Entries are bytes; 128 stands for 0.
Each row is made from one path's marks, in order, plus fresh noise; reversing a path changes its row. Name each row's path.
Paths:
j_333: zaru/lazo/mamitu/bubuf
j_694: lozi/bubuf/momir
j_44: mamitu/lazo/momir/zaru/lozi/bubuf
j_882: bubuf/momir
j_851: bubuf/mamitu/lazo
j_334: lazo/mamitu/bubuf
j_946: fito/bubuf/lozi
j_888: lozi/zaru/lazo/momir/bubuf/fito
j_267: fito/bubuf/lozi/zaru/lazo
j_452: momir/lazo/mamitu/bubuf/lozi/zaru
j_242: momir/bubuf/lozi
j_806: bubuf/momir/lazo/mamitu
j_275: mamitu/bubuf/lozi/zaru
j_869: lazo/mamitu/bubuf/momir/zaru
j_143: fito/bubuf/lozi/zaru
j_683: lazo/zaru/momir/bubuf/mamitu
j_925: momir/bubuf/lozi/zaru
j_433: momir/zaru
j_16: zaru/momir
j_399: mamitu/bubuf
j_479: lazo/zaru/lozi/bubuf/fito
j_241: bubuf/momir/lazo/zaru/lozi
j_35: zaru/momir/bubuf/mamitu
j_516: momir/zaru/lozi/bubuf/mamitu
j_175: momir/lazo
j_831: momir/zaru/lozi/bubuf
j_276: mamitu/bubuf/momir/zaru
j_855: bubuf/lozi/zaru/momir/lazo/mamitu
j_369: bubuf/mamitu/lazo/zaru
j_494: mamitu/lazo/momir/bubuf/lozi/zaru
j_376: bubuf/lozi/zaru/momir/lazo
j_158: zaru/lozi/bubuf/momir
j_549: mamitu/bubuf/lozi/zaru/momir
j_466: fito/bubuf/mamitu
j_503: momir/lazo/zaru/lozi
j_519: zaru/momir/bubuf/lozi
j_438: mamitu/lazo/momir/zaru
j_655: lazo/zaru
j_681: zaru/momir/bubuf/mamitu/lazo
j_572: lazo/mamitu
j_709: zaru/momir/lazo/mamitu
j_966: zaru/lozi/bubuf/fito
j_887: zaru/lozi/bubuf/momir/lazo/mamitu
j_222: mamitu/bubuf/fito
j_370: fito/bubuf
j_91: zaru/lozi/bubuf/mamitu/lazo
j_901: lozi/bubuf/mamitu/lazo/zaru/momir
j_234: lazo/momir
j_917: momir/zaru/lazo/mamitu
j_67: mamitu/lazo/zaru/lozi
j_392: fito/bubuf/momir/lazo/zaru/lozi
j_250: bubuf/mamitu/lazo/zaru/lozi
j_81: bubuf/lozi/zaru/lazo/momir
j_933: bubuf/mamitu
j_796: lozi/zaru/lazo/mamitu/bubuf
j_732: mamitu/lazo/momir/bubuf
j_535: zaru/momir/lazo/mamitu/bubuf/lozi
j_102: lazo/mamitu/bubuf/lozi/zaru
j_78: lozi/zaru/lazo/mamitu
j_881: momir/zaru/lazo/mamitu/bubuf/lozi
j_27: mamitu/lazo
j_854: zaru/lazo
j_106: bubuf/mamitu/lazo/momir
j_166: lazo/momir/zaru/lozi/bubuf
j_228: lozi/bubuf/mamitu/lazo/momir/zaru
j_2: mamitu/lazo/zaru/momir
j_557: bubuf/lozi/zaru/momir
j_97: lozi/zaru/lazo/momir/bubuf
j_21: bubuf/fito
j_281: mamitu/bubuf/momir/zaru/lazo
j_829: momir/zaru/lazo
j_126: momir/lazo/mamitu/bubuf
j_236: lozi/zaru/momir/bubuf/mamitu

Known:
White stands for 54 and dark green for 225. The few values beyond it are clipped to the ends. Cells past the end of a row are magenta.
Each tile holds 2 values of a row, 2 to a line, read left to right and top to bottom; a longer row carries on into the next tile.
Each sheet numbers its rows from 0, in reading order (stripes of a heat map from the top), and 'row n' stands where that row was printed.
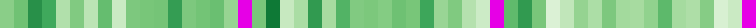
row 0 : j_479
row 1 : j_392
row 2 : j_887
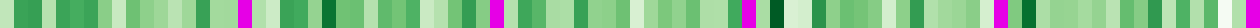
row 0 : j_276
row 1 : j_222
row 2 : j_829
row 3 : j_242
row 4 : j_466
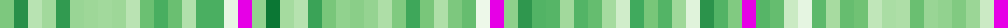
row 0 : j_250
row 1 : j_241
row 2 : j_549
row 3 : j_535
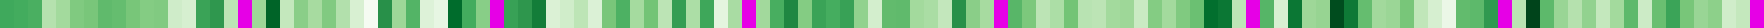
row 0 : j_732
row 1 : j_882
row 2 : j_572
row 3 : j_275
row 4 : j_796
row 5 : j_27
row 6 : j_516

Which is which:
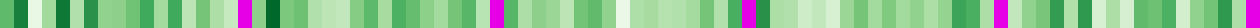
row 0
j_946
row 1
j_831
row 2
j_91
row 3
j_333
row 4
j_21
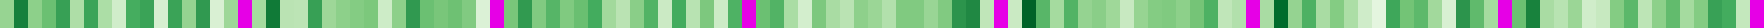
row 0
j_143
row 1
j_881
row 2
j_267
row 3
j_97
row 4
j_925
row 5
j_557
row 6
j_126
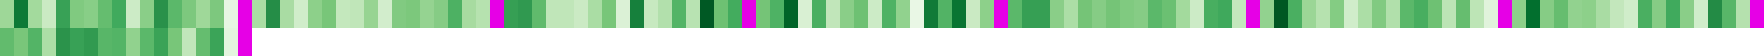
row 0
j_503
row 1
j_236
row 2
j_234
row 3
j_655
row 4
j_44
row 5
j_855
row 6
j_81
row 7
j_67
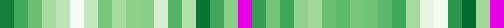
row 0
j_334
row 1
j_399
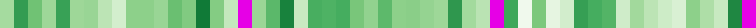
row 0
j_369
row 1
j_438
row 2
j_854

